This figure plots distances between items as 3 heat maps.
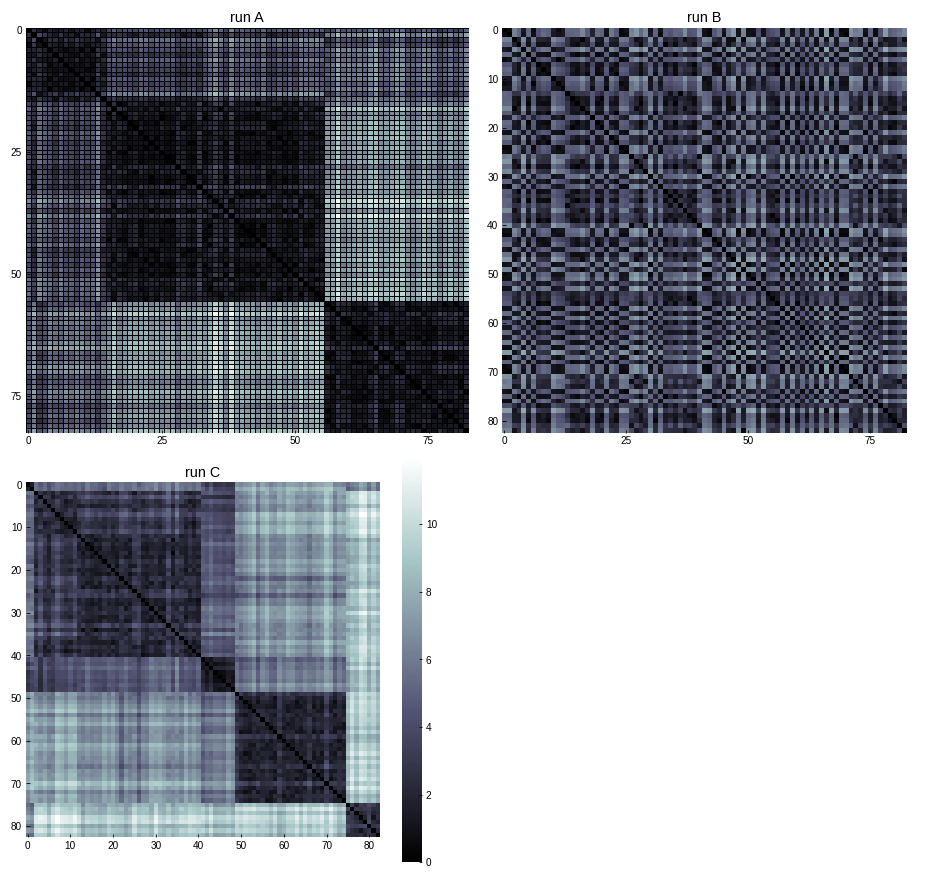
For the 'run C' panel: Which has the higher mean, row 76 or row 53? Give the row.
76
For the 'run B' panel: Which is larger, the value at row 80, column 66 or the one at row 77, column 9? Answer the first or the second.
the first
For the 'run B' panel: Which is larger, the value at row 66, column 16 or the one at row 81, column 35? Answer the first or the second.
the second
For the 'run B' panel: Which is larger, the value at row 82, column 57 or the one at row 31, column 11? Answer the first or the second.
the first
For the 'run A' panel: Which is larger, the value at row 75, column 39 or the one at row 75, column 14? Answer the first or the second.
the first
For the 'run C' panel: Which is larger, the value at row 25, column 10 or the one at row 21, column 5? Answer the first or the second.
the first
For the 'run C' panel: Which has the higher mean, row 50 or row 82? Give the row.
82
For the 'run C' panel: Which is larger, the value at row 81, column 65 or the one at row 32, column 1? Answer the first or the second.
the first
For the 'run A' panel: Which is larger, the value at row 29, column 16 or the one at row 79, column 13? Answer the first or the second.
the second
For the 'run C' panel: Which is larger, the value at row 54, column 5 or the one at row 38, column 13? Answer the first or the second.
the first
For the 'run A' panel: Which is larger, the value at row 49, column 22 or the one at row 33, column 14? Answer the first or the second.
the second
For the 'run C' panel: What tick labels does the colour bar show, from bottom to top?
0, 2, 4, 6, 8, 10
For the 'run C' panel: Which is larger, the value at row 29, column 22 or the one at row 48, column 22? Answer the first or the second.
the second
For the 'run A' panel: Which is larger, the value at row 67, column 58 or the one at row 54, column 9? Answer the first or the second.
the second
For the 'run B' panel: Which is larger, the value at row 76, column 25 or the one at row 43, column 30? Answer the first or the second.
the second
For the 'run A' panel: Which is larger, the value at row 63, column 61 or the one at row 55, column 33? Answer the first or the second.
the second
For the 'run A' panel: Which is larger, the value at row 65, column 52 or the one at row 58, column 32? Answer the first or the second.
the second
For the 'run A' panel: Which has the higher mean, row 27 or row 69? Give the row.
69
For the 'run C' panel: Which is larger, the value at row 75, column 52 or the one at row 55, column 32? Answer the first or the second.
the first
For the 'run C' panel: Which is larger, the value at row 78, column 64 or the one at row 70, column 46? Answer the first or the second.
the first
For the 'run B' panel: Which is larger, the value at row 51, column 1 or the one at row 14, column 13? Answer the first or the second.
the second
